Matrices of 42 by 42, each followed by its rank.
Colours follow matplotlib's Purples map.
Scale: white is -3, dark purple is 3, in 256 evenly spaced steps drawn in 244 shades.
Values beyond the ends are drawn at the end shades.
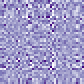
five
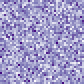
full rank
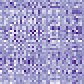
five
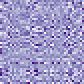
five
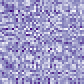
five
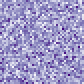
full rank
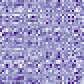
five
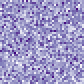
full rank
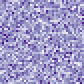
full rank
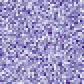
full rank
